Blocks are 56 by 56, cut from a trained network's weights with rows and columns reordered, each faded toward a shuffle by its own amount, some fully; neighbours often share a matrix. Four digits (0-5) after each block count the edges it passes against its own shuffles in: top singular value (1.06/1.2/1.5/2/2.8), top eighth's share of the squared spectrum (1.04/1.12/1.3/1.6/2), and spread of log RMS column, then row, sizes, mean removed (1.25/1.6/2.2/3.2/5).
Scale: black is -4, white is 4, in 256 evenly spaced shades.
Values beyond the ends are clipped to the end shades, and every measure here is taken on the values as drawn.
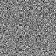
3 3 2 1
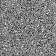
0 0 0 0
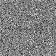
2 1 0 0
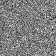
0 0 0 0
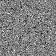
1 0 0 0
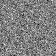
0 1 0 0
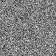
2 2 0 0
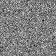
0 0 0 0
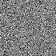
1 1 0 0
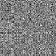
3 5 2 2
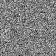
1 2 0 0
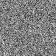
0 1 0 0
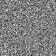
2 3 1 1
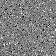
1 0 0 0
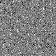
1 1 0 0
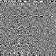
3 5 2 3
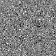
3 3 1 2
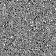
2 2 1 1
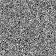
0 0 0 0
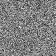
0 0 0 0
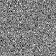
2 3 1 0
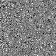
1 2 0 0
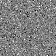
0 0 0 0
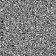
3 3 1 1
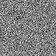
2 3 0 0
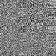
4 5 2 2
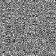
4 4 2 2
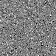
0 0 0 0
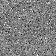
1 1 0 0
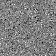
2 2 0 0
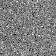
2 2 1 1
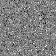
1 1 0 0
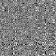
3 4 2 2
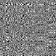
3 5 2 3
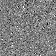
0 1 0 0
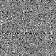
2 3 1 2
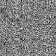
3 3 1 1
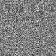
3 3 2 1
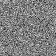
2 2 0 0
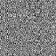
3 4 2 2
